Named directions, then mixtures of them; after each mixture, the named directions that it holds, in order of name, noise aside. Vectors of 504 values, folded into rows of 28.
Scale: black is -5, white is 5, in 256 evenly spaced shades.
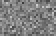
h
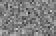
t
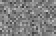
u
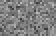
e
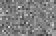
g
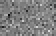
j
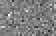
j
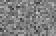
e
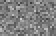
e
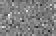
j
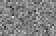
e, t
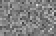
h, j, t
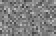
u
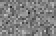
e, t, u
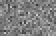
g, h, t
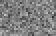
g, j, t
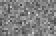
h, t, u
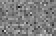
e, g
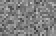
e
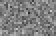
t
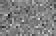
j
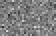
e, j, u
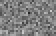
t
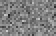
j, t, u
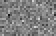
h, j, u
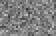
g, j, t
